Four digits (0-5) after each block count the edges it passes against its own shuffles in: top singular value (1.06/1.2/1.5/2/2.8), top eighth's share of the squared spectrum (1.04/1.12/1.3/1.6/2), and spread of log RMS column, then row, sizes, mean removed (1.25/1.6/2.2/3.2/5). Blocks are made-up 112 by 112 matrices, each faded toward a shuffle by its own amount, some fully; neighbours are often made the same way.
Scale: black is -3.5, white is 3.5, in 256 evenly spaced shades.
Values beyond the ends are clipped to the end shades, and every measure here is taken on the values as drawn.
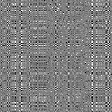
5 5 4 4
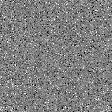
3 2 1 1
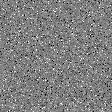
0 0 0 0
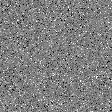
0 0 0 0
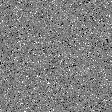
0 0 0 0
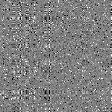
5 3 2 2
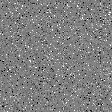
3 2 0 0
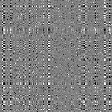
5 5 4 4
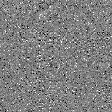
4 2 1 1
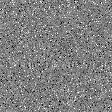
3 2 0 0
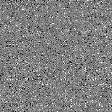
4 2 1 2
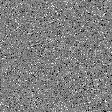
3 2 0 1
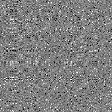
4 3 2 2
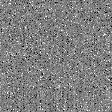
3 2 1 1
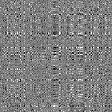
5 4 3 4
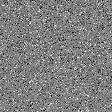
3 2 0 0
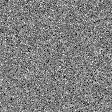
1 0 0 0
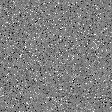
0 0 0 0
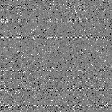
5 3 2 3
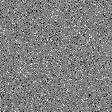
1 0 0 0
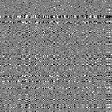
5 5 3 4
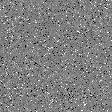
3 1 0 0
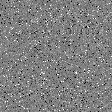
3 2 0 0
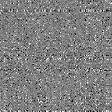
4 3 2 2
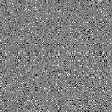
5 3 2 3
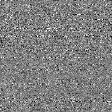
1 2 0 4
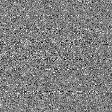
1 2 0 3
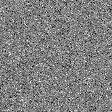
0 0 0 0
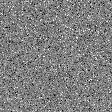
0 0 0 0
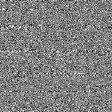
2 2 0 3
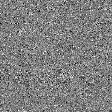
1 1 0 2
